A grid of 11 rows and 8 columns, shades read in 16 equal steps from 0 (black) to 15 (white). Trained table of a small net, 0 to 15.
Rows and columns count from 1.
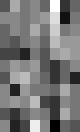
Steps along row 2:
same down up up up down up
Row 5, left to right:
4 4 2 7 5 9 10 9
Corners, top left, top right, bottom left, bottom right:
5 6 8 5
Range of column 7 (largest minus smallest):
9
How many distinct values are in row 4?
6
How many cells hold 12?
1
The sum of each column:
70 70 76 98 70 78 76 75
